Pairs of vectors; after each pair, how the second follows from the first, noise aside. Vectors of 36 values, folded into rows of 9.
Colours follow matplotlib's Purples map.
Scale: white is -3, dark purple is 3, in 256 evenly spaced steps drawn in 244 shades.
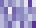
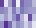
wrapped around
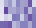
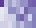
sign-scrambled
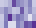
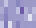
partly zeroed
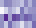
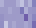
partly zeroed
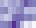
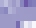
partly zeroed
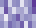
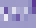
partly zeroed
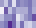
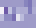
partly zeroed
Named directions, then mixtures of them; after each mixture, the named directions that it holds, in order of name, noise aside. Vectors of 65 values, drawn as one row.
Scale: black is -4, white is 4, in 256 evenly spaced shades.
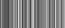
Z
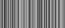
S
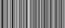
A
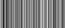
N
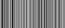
A, S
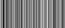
N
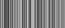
S, Z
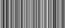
N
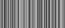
S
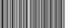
A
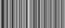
A, N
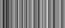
N, Z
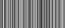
N, S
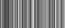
Z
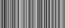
S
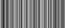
A, N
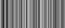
A, N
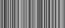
S
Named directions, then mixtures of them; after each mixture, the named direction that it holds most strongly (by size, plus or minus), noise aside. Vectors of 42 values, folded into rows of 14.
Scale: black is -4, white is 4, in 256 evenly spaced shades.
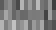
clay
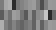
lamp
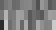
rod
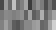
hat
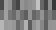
clay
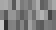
rod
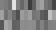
lamp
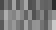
hat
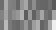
hat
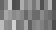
clay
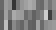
lamp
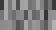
hat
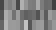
clay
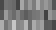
clay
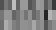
hat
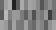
lamp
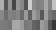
hat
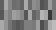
lamp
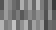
clay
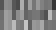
clay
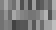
clay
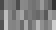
rod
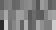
rod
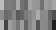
rod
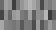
lamp
